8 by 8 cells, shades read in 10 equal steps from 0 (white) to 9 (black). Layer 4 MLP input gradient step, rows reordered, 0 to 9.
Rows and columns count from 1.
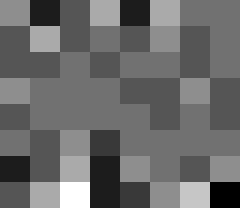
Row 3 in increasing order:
5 5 5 5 6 6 6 6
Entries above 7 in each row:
2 0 0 0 0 0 2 2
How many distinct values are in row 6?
4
